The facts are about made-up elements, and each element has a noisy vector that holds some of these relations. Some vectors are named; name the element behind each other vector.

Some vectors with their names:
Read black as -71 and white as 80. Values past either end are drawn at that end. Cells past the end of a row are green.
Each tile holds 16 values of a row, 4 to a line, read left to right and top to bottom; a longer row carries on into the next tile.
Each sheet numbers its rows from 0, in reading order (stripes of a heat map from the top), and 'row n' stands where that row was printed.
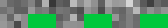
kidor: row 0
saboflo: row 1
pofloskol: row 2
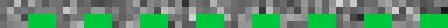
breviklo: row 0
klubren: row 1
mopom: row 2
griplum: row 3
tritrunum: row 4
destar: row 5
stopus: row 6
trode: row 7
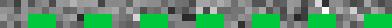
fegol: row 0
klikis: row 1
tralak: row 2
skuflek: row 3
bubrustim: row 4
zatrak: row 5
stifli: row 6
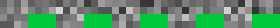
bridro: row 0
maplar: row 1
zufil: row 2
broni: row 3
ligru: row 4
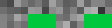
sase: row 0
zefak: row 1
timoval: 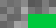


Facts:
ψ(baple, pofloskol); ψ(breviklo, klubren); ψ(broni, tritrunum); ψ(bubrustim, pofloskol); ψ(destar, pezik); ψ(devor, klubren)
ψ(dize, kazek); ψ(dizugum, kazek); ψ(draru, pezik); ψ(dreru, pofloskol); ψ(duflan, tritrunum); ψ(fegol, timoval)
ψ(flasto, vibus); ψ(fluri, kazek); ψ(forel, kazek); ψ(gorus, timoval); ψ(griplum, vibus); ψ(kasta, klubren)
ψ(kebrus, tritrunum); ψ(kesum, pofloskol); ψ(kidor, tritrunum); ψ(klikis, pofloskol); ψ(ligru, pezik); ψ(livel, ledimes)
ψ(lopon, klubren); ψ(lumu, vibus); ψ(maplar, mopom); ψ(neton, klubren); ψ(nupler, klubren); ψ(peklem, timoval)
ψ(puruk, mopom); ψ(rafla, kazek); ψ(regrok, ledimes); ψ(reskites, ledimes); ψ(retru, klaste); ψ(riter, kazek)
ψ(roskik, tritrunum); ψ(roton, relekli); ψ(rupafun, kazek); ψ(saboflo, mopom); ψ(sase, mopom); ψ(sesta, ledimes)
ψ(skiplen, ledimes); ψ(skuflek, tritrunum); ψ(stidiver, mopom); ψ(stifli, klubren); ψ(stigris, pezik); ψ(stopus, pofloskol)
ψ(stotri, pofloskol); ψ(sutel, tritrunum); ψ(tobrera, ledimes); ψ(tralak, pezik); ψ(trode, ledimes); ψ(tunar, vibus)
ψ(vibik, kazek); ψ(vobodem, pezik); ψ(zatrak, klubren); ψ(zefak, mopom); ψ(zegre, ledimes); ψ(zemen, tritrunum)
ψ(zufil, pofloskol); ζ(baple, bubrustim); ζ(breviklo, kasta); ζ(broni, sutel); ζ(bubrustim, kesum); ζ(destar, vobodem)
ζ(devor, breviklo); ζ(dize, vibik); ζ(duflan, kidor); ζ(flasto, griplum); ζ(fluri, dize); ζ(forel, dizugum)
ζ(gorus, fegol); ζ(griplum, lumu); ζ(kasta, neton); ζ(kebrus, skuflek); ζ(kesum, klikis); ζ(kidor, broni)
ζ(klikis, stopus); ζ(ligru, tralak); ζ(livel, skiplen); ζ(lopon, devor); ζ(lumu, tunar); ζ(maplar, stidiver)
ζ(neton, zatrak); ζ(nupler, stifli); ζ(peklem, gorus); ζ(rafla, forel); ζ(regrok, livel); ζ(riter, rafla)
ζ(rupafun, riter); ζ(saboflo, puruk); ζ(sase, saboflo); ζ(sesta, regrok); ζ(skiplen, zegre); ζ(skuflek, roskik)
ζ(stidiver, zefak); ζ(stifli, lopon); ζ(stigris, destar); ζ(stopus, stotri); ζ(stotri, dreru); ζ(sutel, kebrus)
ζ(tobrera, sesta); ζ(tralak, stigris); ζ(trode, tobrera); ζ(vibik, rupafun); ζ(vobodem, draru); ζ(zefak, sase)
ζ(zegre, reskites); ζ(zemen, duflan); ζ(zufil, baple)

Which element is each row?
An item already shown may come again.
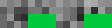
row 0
rafla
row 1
kebrus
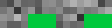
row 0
broni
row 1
klikis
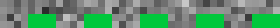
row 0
sesta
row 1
vobodem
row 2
pezik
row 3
pofloskol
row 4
klikis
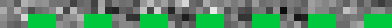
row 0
tralak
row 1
zemen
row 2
skuflek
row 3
dreru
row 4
rafla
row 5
forel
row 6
klubren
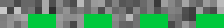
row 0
zemen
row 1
stigris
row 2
regrok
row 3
puruk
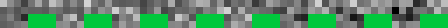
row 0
skiplen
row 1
sutel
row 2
nupler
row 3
vobodem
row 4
maplar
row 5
neton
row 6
stotri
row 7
reskites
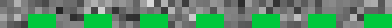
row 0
kesum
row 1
skuflek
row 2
zegre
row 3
stidiver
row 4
vibik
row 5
broni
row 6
livel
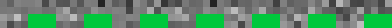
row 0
tunar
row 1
devor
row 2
vibik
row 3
devor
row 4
lopon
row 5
kidor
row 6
ledimes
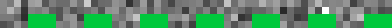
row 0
kasta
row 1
riter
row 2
duflan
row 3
rupafun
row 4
draru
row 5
roskik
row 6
tobrera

